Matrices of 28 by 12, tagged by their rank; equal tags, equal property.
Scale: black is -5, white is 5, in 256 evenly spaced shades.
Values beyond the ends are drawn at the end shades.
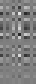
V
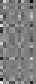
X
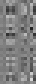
X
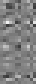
X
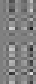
V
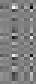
V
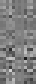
X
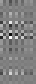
V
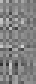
X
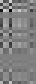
V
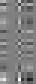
V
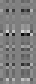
V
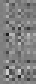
X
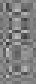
X
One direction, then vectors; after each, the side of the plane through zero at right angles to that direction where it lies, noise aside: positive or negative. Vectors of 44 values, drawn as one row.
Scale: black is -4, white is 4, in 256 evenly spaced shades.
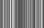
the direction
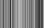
negative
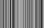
negative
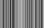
negative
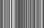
positive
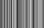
positive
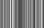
positive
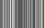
positive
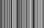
positive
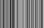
negative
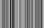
negative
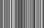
positive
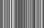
positive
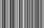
negative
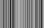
negative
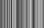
positive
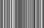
positive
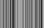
negative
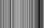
negative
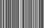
negative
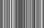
positive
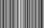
negative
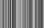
negative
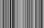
negative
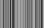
negative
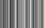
negative
